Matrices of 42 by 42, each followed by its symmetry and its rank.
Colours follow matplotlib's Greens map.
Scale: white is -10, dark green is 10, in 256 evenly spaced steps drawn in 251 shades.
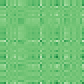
symmetric, rank two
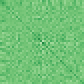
symmetric, rank five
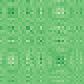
symmetric, rank three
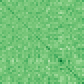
symmetric, rank five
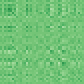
symmetric, rank three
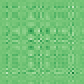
symmetric, rank two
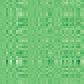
neither, rank two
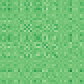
symmetric, rank three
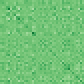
symmetric, rank five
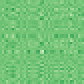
neither, rank three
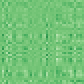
neither, rank three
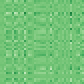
neither, rank two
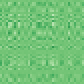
neither, rank two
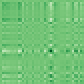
symmetric, rank two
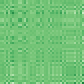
symmetric, rank two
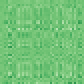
neither, rank three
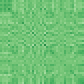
symmetric, rank three
